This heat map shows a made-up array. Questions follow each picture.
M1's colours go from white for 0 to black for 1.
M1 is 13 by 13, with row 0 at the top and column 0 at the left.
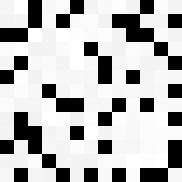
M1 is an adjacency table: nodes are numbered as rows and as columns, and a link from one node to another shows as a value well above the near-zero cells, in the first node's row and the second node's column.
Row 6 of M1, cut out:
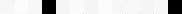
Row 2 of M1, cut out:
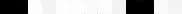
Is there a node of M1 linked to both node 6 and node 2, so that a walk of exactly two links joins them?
no
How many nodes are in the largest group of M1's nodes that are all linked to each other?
3
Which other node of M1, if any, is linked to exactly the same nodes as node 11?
node 6
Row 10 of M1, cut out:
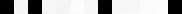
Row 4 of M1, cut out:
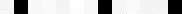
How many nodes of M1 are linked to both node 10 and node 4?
2
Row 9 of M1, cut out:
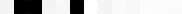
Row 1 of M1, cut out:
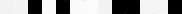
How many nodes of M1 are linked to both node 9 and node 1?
1
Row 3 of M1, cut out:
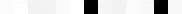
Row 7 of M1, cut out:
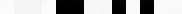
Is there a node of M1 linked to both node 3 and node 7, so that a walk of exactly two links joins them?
no
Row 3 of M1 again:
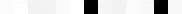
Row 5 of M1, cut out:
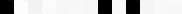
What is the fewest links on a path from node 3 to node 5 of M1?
5
